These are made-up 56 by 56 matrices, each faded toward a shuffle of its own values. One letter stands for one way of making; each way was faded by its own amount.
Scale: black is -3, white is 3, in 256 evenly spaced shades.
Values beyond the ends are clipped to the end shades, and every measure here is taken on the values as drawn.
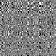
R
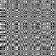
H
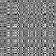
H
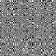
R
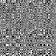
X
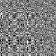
X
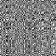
X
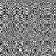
X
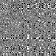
R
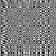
H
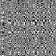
R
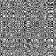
X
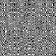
R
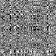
X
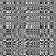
H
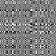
H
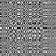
H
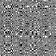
R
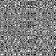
X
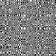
R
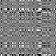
H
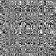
X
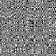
R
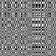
H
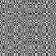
H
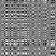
H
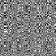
X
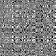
R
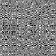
R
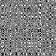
R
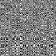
X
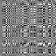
H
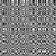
H
